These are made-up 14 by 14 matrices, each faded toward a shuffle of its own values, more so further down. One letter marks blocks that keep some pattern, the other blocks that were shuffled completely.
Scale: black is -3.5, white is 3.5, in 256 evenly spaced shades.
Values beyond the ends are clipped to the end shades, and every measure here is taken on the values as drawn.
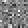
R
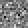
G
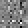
R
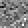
G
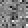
R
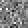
G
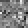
R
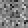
R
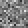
G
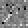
G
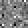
R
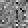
R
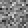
G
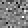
G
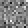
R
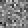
G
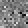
G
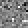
R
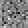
G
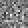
G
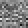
R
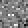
G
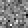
G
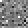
R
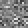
R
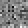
R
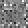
R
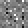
R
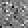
G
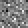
G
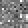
R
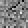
G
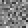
R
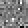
R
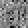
R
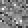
G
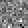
R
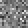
R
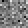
G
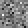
G
